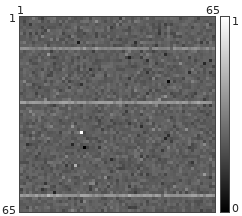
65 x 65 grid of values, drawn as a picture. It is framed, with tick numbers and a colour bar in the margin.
There is no overall slope. On average the colour sits 40% of the way up the scale. The values are skewed, with a long tail toward high values. Rows 11, 29 and 60 stand out from the rest.
